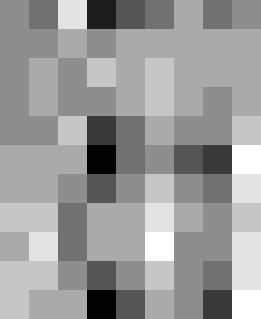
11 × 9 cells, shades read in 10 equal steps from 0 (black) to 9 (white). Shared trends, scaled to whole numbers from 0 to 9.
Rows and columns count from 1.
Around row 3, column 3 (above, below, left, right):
6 5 6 7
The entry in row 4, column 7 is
6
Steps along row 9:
up down up same up down same up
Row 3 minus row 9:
-1 -2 1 1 0 -2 1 1 -2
